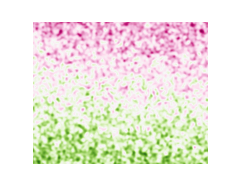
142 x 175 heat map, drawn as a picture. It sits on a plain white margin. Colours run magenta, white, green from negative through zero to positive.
Stripes: none. Slope: up to the bottom. Grain: blotchy. Average level on the scale: 50%. Odd rows or columns: none.
